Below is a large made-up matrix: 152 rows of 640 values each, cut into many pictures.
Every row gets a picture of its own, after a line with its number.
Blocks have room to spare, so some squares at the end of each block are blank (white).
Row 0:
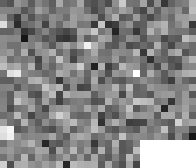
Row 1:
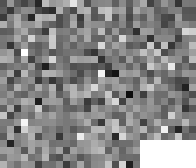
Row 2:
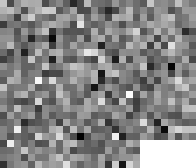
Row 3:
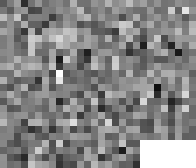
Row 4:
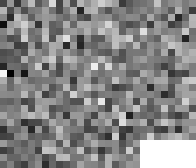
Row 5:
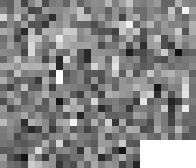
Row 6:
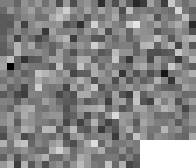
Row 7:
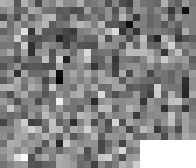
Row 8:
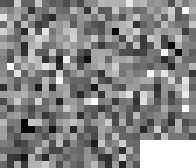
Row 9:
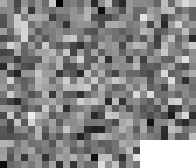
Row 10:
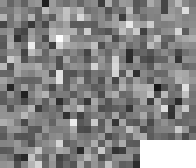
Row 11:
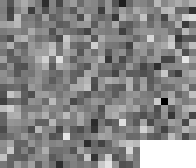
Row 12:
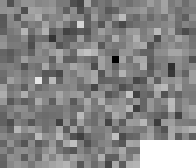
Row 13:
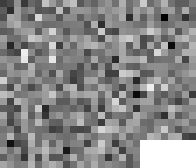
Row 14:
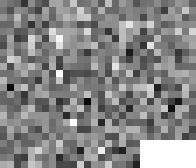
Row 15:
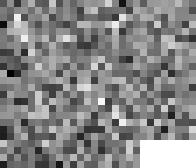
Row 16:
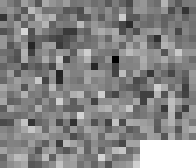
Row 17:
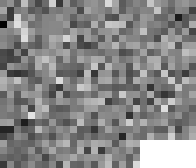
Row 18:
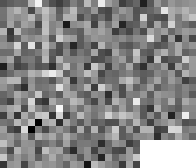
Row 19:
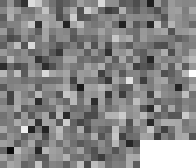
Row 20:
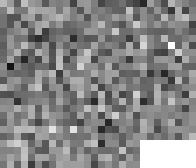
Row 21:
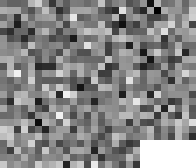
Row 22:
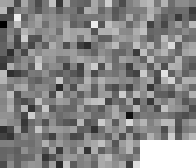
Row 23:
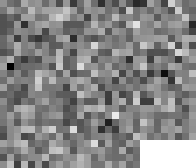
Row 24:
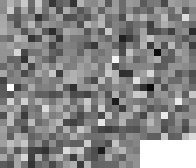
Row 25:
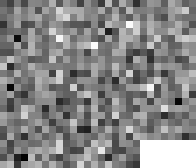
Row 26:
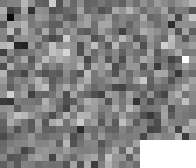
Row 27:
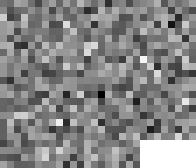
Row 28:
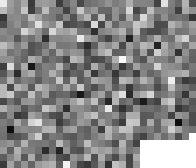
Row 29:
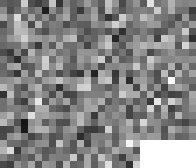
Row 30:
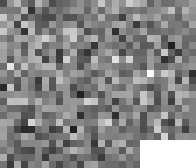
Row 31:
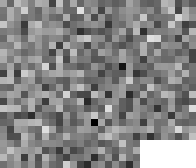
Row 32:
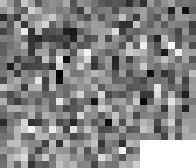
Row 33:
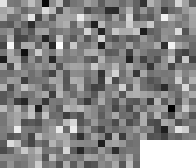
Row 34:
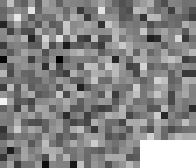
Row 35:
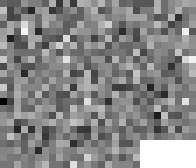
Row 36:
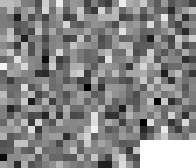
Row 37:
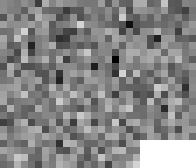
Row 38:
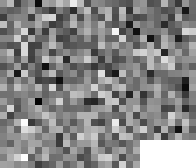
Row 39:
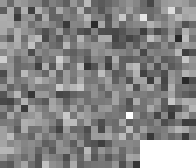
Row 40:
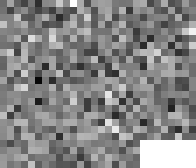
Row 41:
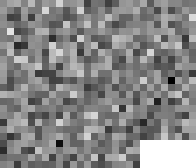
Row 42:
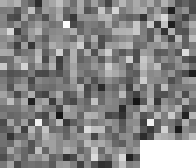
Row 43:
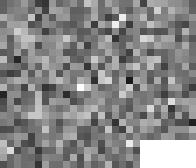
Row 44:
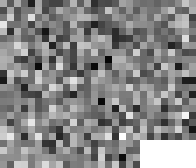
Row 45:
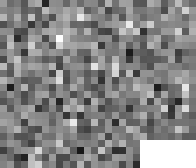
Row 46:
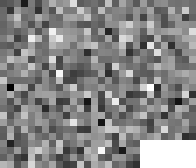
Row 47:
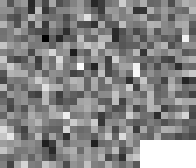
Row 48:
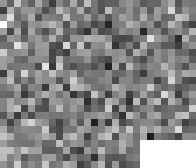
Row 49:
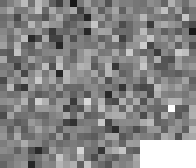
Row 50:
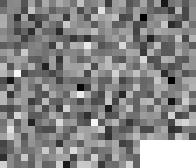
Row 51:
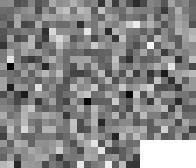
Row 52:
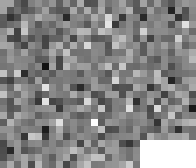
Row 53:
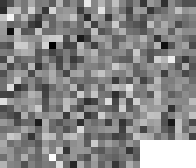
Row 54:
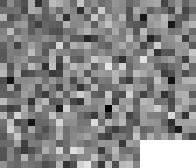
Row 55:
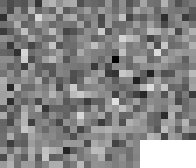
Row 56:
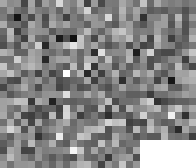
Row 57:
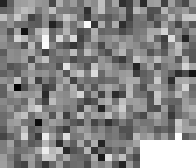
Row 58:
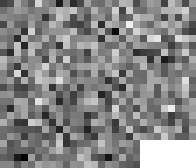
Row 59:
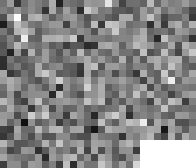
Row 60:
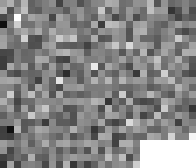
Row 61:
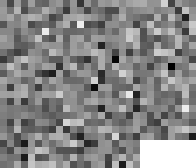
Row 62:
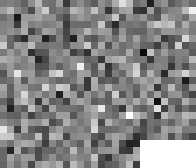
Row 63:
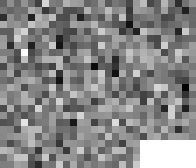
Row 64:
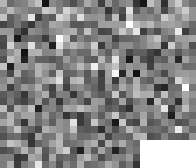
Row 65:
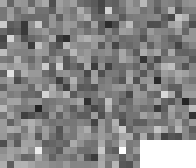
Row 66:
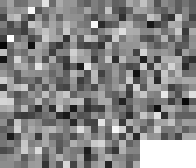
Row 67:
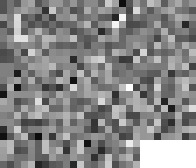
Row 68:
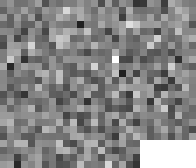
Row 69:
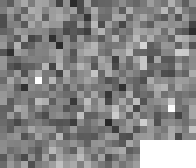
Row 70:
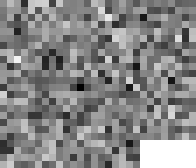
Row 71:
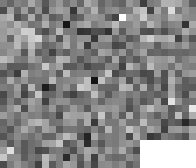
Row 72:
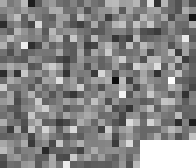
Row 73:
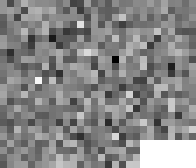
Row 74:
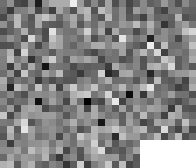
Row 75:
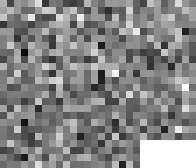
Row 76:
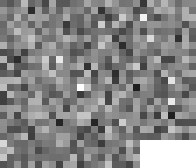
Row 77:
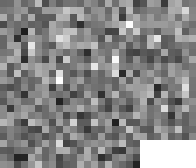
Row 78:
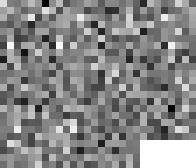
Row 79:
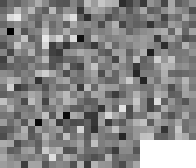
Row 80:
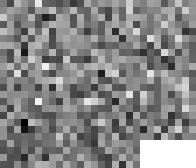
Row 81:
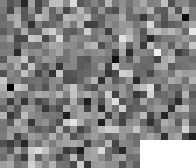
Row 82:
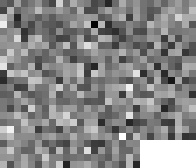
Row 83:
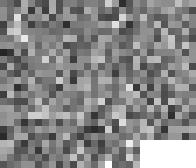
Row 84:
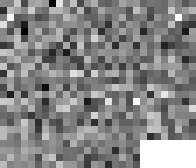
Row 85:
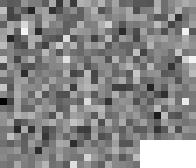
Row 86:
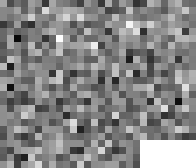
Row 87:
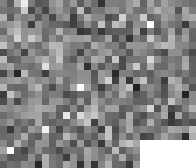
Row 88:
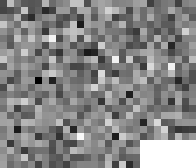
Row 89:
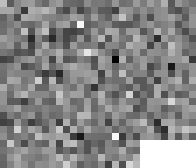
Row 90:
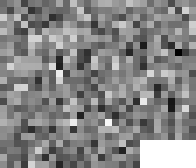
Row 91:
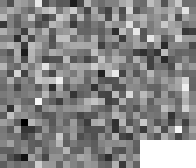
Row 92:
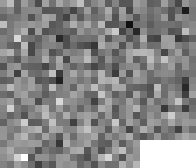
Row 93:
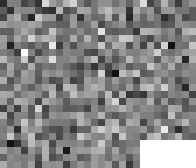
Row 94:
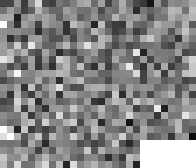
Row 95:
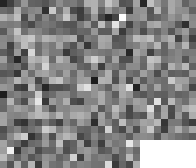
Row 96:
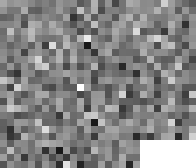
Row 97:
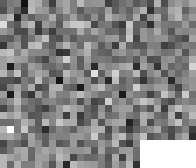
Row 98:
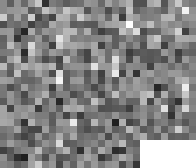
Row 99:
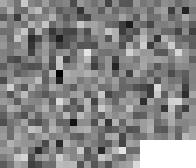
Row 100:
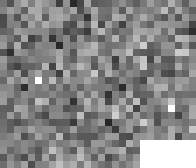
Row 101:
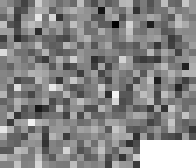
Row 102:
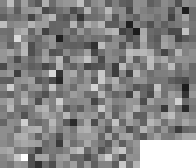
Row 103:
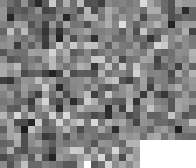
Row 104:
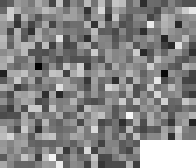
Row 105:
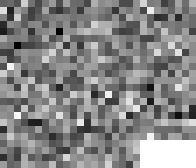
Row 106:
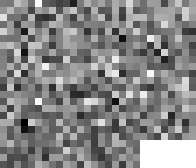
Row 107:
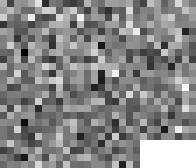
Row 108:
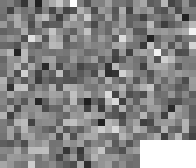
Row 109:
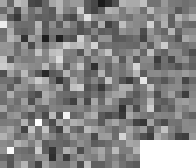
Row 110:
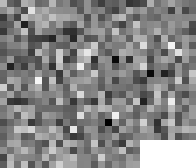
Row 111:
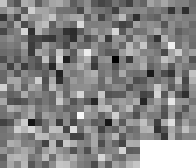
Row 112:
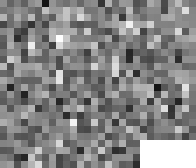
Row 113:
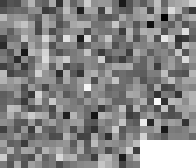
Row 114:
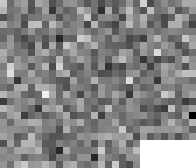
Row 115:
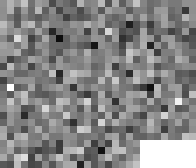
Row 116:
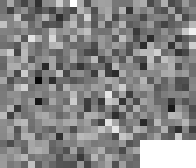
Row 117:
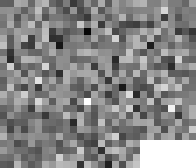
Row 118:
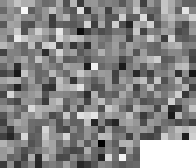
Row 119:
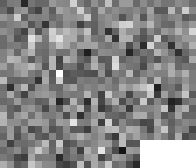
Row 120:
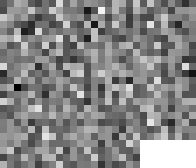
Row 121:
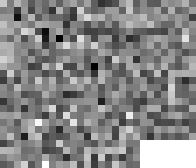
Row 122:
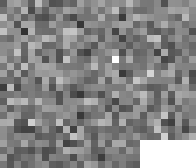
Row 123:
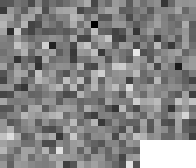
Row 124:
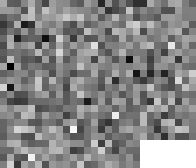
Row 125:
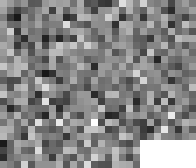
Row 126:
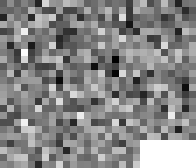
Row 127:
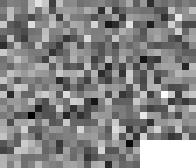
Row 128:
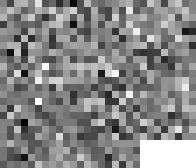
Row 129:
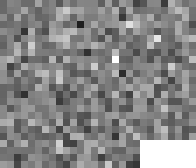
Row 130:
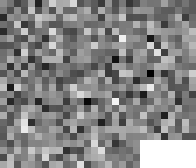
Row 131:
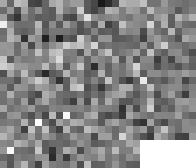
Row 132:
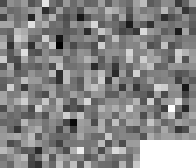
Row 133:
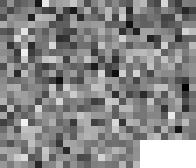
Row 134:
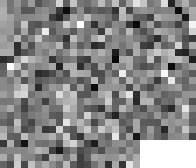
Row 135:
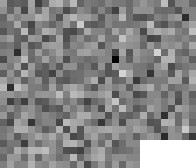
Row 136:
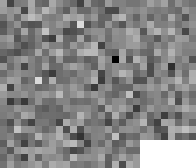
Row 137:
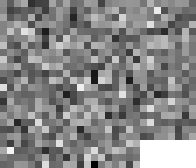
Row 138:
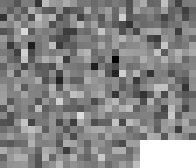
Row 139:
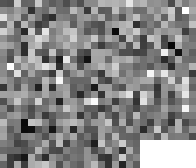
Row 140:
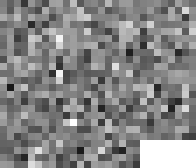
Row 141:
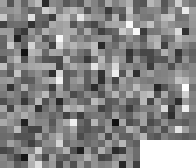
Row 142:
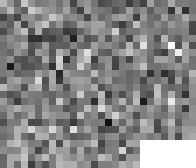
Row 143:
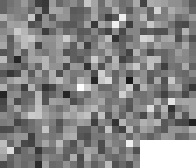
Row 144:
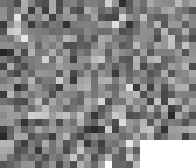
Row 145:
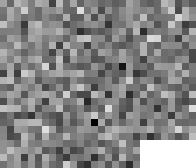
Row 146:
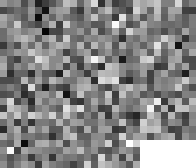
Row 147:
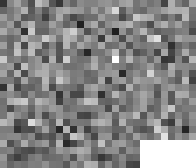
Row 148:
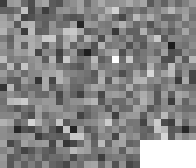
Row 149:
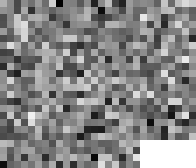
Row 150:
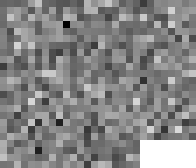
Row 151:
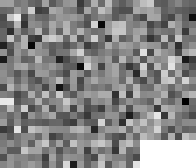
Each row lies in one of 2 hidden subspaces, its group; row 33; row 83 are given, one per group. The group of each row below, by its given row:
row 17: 83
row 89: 33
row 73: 33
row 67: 83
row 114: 83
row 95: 83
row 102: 33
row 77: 33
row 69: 33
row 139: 33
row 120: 83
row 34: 83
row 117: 33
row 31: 83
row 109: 83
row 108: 33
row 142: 33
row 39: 83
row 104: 83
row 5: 33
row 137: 83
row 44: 83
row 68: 33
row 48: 83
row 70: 83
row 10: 33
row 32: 33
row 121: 83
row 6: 33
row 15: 83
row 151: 83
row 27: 83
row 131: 83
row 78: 33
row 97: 83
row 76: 83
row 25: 33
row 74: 33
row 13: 33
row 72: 83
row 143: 83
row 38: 33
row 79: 83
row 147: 33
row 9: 83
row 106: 33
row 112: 33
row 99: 33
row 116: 33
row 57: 83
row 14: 33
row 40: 33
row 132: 33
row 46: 33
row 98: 33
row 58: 33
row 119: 33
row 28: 83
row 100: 33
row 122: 33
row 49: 33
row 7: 33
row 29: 83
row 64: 33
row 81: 33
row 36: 83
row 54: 83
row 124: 33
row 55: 33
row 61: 33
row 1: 33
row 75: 33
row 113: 83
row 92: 33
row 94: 83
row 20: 33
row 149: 83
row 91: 33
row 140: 33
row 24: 33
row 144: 83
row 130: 33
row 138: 33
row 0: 83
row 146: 83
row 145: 83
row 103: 83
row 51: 33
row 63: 33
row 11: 83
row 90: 33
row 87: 83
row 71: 83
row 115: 33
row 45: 33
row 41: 83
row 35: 83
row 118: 83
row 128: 33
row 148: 33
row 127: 83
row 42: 83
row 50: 83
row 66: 83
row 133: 33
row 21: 83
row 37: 33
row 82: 83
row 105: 83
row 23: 33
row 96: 83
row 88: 33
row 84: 83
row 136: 33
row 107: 33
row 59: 83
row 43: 83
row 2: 33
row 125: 83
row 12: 33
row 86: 33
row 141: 33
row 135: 33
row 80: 33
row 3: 33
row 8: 33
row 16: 33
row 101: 83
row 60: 83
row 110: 33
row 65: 83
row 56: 83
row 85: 83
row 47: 83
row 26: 83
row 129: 33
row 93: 33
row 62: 83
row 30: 33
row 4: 83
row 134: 33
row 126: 33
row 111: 33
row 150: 83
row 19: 83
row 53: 83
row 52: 83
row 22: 83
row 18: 83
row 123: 83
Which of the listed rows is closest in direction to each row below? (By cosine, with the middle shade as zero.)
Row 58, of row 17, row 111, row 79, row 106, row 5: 106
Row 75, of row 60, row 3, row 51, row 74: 3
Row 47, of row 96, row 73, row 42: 73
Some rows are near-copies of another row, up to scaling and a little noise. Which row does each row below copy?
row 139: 8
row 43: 143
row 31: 145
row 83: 144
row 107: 75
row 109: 131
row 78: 33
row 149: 9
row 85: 35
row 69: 100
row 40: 116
